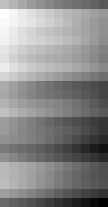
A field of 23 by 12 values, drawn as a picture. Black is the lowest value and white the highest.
No lone cell stands out from its neighbours. The top left is the ninth with the highest average. The bottom right is the ninth with the lowest average. Neither half mirrors the other. The field climbs toward the top left.
